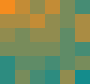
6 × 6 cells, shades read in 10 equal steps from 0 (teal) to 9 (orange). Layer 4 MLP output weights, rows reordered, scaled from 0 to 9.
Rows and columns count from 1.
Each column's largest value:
9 7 7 7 5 6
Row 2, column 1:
6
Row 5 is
1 3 3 2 3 4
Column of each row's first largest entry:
1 3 6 1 6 5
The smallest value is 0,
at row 6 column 6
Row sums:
34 34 28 21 16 13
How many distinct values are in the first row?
5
